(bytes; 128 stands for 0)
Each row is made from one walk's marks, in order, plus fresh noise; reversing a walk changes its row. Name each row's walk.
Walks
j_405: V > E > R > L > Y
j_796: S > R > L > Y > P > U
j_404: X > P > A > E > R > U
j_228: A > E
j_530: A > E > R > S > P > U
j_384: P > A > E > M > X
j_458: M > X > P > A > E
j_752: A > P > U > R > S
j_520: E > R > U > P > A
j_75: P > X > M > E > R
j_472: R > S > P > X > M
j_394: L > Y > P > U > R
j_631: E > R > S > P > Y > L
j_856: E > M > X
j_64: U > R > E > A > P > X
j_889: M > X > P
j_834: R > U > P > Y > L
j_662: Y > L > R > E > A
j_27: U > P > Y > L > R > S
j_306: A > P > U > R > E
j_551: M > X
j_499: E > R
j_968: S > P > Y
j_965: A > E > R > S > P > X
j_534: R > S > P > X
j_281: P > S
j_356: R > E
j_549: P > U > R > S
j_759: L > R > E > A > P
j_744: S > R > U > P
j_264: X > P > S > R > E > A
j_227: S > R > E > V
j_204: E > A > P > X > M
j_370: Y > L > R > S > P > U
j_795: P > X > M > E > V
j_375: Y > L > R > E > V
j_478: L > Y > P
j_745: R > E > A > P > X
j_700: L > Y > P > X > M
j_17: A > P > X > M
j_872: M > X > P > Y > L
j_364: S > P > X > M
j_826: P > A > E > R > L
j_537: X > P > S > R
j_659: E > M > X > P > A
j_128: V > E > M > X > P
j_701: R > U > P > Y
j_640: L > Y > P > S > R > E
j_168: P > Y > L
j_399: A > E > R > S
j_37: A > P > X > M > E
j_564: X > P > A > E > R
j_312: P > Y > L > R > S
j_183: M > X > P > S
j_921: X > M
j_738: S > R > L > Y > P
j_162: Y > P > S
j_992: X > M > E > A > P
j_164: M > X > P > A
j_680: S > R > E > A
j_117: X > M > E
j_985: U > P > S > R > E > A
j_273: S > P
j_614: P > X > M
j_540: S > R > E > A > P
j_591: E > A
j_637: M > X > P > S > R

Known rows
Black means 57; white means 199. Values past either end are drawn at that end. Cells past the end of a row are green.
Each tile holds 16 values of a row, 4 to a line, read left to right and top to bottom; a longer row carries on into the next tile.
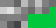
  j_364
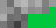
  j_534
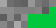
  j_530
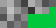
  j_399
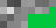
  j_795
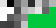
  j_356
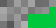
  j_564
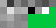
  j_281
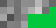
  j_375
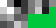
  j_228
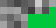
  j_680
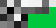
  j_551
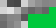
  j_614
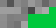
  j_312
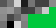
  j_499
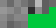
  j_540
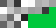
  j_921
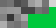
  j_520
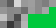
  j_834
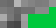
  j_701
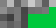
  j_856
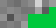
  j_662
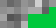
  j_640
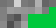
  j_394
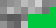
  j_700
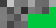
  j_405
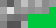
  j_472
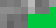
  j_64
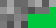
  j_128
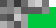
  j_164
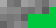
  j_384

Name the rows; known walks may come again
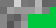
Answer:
j_394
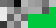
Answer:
j_117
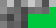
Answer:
j_856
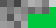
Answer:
j_264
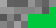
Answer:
j_530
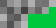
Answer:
j_631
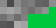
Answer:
j_75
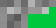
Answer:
j_27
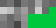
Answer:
j_227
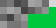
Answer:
j_659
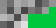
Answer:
j_168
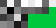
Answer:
j_551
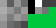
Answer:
j_273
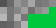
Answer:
j_537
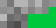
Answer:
j_534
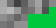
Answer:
j_306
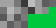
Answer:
j_399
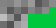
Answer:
j_826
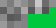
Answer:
j_759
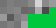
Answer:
j_662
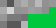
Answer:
j_472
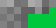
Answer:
j_965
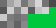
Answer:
j_162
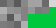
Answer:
j_458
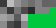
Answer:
j_968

